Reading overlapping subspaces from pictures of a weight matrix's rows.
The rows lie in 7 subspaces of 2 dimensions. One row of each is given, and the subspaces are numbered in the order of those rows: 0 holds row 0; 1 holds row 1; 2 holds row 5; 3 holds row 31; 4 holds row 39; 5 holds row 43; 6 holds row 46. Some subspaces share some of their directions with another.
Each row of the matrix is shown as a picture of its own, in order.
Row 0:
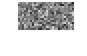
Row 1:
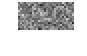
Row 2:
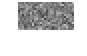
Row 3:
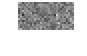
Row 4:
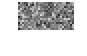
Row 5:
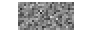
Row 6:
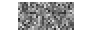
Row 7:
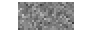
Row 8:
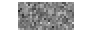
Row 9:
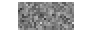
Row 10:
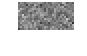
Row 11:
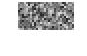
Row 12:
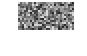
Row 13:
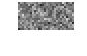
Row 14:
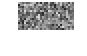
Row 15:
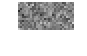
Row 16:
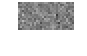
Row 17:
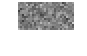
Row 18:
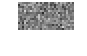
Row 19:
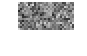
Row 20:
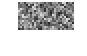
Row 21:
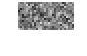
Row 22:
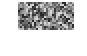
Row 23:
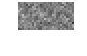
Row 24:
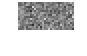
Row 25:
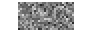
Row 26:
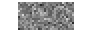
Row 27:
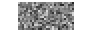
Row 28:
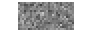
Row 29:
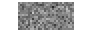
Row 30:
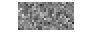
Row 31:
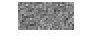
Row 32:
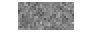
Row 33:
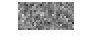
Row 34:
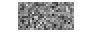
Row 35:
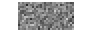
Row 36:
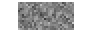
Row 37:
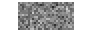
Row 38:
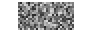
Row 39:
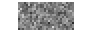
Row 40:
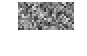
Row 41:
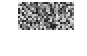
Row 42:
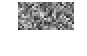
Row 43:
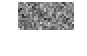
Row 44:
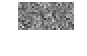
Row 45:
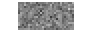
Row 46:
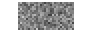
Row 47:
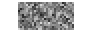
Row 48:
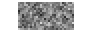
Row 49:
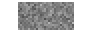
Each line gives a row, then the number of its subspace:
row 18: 5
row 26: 1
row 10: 3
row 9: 1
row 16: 6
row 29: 1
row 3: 6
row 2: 0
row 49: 6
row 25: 1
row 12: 0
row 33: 5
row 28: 5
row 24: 3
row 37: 1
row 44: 4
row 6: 4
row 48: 2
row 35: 3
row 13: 1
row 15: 0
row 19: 0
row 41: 6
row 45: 2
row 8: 4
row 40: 5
